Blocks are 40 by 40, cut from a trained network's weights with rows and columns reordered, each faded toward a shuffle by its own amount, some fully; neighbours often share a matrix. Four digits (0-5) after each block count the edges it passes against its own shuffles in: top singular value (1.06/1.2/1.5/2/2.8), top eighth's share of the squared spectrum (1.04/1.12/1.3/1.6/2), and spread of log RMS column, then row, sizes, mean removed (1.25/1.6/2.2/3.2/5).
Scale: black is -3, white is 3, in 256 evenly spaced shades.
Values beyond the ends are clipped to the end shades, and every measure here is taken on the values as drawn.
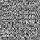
3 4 1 2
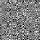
3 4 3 2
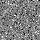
0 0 0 0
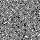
0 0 0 0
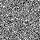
0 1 0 0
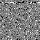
2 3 1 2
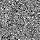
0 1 0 0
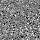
0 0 0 0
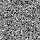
1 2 0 0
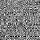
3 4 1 2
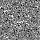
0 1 0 0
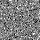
0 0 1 0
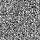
1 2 0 0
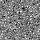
0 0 0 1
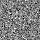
0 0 0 0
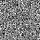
2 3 1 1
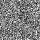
0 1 0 0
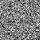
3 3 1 1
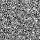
2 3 1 0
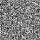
2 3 0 1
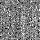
2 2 0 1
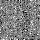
1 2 0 1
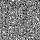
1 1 0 0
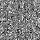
1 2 0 1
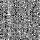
2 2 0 1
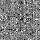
2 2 0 1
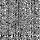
3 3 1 2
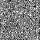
1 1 0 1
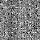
2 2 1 1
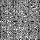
2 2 0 2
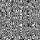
3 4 2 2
